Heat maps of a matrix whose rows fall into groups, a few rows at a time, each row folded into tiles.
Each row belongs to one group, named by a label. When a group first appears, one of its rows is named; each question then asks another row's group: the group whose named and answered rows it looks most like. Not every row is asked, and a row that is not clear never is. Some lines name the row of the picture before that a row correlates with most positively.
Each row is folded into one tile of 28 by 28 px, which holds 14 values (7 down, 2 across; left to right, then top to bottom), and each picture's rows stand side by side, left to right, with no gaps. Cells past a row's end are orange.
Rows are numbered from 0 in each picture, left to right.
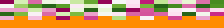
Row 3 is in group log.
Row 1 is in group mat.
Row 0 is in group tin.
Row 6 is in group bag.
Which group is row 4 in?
mat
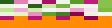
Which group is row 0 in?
log
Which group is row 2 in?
mat
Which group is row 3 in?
tin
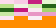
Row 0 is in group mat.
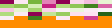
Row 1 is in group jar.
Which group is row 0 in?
tin
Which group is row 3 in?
bag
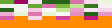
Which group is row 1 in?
bag
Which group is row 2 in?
log
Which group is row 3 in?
mat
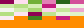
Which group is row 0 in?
tin
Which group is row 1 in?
jar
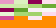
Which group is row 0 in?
tin
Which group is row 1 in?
tin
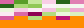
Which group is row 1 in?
jar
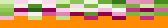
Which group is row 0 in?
mat
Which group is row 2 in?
jar
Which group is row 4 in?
log
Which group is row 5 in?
tin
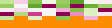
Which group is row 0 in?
jar
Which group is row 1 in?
jar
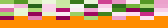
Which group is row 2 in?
bag
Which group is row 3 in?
jar
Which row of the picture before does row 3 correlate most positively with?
0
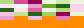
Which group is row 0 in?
log
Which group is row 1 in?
tin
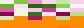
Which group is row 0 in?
jar
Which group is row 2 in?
jar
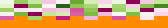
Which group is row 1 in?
jar
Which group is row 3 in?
mat
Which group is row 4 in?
log
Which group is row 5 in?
tin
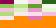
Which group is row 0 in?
tin
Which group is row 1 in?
bag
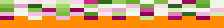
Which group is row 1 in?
mat
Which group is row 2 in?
mat
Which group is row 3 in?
tin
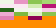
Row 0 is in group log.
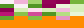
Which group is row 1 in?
jar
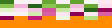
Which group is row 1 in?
mat
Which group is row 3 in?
mat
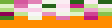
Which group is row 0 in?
jar
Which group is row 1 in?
tin
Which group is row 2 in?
bag
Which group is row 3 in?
bag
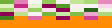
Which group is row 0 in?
jar
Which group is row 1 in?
bag
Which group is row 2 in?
bag
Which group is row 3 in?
log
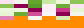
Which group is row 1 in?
jar
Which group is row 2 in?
jar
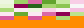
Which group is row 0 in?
bag
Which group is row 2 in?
jar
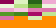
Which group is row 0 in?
tin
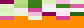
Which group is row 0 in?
tin
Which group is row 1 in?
jar
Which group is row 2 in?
bag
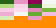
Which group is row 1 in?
tin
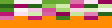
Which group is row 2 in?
jar
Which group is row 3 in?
log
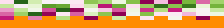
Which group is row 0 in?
bag
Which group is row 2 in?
mat
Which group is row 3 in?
bag
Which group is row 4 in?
jar
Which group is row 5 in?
tin
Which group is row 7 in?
tin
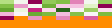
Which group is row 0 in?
log
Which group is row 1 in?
tin
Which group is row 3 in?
bag
